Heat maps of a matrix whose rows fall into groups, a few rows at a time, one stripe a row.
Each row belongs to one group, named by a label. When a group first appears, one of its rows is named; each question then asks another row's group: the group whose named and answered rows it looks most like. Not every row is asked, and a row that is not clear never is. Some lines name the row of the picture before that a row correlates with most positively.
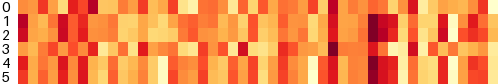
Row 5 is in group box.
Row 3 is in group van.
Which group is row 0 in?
van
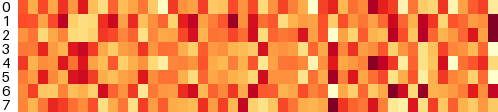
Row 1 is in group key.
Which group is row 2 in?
key
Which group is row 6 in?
key
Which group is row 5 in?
van
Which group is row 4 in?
box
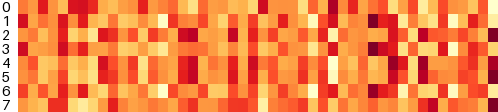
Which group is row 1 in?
box
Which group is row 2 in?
key
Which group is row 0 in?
van
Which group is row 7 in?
key
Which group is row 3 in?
box
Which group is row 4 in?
key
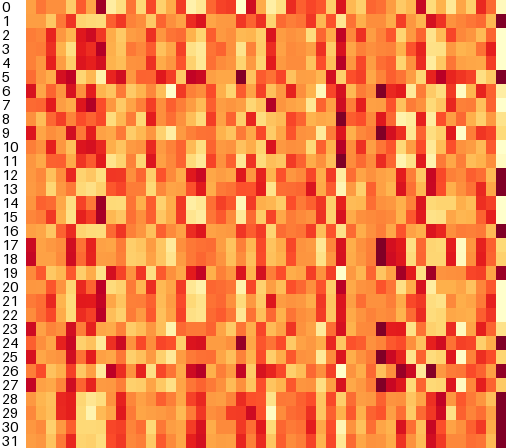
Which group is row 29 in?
key
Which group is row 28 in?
key
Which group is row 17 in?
box
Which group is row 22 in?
van
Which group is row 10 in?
van
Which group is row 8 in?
van
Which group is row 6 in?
box
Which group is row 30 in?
key
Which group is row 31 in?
key
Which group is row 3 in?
van
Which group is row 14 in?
van
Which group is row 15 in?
van
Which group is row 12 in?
key
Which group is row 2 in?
van
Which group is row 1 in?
key
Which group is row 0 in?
van
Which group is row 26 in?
key
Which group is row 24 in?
key
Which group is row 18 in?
box
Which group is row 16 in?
key
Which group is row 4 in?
van
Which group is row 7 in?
van
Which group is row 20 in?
van
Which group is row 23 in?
box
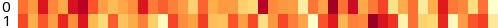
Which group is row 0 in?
van
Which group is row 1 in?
box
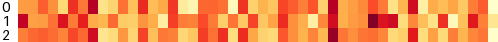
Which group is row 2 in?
van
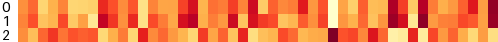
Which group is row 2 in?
van
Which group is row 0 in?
key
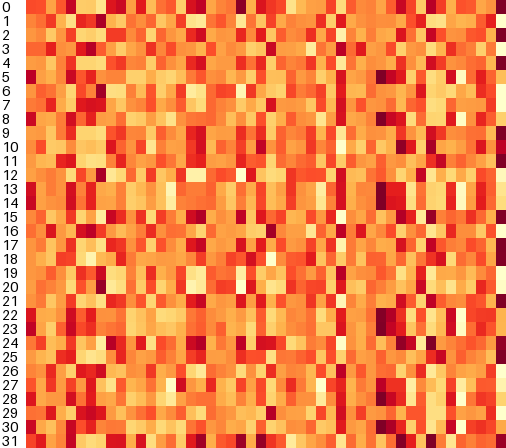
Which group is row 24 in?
key
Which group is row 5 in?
box
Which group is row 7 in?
van
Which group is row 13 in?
box
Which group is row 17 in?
key
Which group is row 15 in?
key
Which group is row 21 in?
key
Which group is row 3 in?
van
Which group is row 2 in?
key
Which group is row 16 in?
van
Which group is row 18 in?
key
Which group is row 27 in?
box
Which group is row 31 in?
key
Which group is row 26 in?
van
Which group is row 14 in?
box
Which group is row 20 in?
van
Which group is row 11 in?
key
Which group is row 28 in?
box
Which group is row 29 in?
van
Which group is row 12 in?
van
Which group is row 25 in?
key
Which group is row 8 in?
box
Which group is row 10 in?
key
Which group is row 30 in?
box
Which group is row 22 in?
box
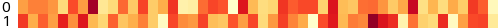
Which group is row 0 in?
van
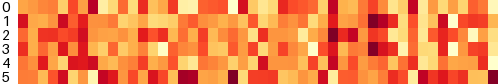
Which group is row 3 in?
box
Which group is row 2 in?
van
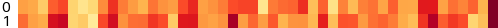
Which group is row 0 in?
key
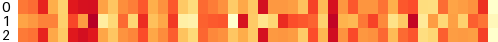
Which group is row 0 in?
van
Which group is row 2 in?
van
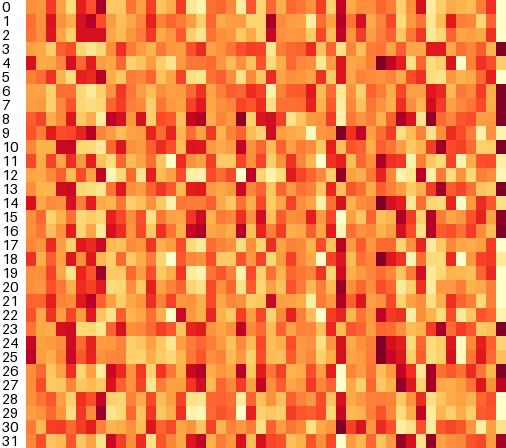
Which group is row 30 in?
van
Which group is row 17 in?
van
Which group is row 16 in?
key
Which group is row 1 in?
van
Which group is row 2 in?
van
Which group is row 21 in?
van
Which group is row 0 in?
van
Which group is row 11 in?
box
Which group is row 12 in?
van
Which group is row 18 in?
box
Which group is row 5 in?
van
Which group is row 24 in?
box
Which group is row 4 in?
box
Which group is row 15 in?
key
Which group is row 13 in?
key
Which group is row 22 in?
box
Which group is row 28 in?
van
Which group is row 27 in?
key
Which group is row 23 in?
key
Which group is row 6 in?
key
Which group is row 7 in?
key
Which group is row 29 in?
van
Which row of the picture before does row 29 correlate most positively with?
1
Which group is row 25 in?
box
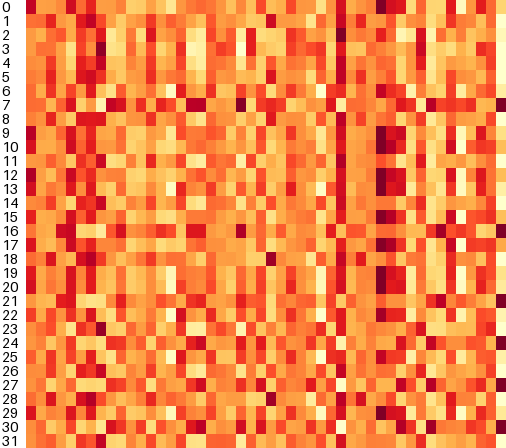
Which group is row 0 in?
box
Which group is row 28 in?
van
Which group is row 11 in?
van
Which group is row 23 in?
van
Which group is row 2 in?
van
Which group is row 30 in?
key
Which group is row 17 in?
box
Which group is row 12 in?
box
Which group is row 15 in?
box
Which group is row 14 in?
van
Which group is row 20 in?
box
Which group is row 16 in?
key
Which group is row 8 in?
van
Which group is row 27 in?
key
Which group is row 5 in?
van
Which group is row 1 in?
van
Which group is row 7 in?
key
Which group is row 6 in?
box
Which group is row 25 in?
box
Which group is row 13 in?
box
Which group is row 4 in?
van
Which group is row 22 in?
box
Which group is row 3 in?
van
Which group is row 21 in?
key
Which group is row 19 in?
box
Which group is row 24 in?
key
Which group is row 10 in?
box
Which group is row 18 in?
van
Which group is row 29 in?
box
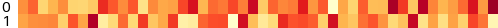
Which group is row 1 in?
van
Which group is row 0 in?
key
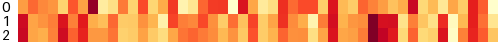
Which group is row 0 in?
van
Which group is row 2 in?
box
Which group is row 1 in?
box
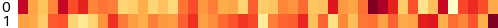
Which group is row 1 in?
key
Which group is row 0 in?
box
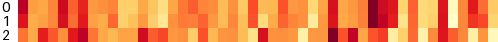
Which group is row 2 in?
van
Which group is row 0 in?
box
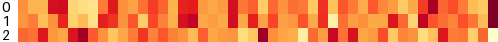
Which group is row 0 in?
key
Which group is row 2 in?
van
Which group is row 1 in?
key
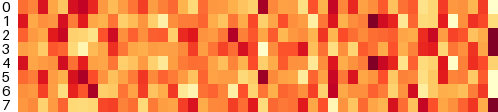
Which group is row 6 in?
van
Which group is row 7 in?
key
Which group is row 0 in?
van
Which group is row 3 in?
key
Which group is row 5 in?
van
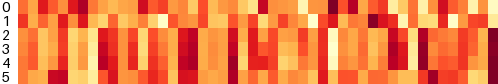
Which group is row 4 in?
key
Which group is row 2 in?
key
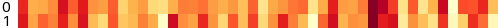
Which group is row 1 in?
box
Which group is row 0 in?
box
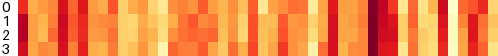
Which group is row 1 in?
box
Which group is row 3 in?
box
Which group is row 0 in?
box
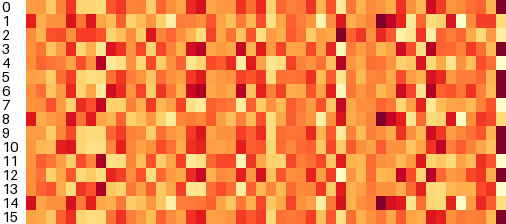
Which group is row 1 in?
box
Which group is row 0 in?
key
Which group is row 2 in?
van
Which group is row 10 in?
key
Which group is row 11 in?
van
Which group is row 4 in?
van
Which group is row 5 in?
key
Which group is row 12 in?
key
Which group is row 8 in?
box
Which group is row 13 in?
van
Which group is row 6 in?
key
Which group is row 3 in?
key
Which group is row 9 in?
key
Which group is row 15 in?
key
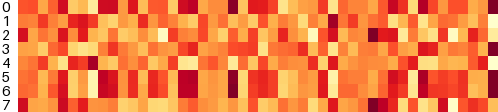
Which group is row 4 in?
van
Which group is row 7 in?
box
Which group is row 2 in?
box
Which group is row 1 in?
van
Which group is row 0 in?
key
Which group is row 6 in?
key
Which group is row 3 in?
key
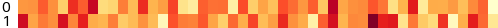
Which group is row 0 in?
van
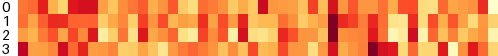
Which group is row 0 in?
van
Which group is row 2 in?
van
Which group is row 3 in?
box
